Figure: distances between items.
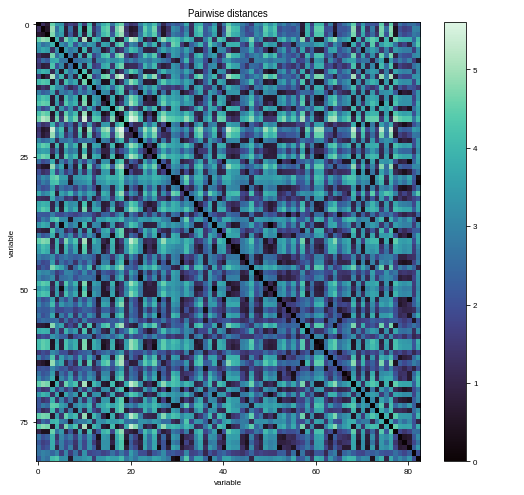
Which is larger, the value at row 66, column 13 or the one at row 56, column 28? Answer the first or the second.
the second
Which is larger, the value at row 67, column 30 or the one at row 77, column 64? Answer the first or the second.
the first
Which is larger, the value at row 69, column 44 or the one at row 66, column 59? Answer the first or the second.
the second
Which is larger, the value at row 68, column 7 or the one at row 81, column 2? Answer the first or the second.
the first
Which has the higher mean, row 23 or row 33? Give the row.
23
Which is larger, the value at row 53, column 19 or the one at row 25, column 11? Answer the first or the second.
the first
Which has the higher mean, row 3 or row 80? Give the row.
3
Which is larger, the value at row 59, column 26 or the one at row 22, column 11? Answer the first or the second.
the second
